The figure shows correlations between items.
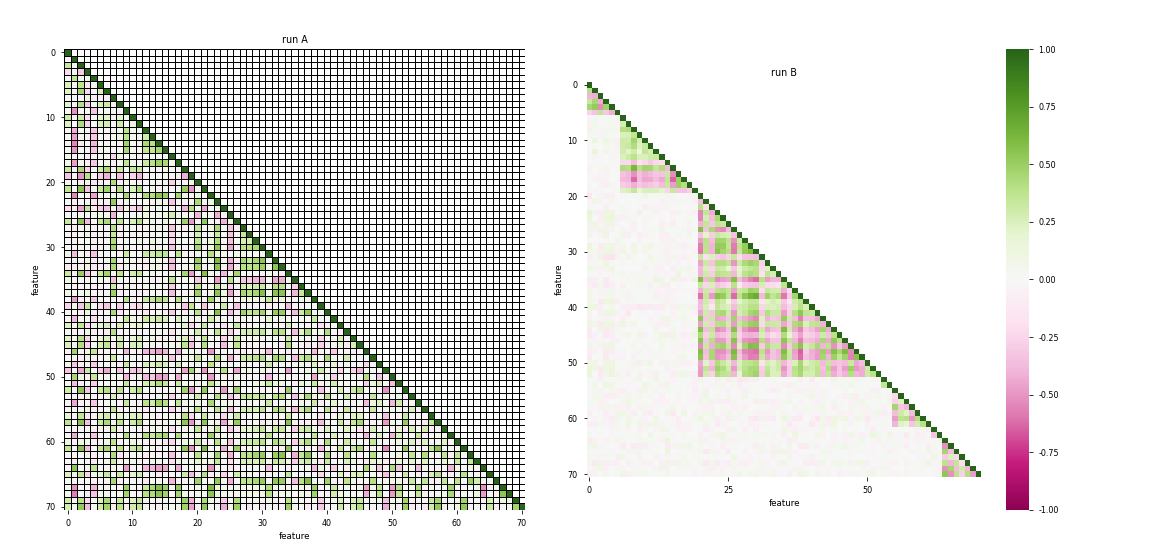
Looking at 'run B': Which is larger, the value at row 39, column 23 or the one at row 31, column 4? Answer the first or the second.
the first
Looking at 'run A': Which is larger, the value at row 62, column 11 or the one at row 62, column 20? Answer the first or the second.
the second
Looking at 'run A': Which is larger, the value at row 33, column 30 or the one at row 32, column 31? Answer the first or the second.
the first
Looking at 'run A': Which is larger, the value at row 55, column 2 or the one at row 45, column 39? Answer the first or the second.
the first
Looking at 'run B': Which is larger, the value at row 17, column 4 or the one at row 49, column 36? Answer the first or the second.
the second
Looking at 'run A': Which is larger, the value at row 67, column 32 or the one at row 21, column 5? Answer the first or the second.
the second
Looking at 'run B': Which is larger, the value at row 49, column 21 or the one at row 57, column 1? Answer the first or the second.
the second
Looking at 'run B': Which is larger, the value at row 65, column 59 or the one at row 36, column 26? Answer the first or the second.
the second
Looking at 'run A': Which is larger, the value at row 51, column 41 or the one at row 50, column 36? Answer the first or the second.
the first
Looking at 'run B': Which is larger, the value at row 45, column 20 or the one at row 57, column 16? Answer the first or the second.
the first
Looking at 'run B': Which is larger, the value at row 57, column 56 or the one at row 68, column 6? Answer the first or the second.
the first
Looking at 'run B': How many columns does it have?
71
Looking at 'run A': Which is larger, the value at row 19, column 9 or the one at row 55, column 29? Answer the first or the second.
the second
